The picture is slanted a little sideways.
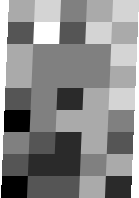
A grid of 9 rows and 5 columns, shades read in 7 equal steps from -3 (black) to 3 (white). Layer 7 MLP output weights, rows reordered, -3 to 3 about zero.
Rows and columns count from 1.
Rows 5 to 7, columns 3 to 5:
-2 1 2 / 1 1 0 / -2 1 -1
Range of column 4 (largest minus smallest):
2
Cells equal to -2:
5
